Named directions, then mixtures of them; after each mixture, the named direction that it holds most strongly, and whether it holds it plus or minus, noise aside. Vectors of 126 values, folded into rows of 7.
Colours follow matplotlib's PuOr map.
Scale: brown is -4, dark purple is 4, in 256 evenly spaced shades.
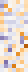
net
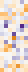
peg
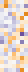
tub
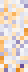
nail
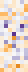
peg, plus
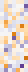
peg, minus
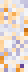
nail, plus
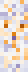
peg, minus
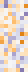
tub, minus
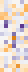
peg, plus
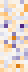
peg, plus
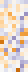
tub, minus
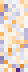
nail, minus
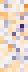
peg, plus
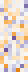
nail, plus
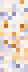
peg, minus
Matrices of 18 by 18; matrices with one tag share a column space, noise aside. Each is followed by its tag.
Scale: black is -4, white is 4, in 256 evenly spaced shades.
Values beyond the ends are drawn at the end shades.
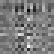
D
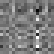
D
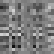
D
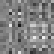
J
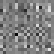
D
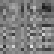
D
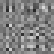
D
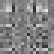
D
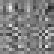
D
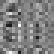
J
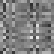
J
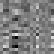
D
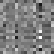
J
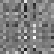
J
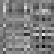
D
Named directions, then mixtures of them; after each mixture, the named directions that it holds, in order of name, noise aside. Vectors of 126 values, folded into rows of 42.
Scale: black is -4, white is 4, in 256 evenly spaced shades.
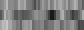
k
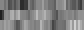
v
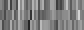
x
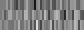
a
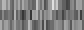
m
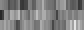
v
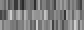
a, v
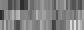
v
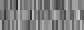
a, x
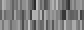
a, m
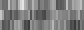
v, x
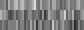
a, v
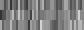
v, x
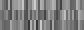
a, x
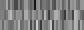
a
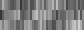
m, v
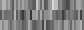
m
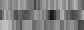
k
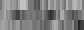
k, v
